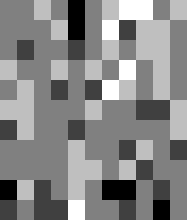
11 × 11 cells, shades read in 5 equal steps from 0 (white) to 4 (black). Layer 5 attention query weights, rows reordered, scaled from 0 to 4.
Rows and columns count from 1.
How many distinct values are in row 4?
3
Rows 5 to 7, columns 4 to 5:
3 2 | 2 2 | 2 3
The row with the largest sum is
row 10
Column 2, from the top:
2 2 3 2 1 1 1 2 2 1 2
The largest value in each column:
4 3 3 3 4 3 4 4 3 4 3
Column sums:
24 19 23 22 23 20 18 21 19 22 20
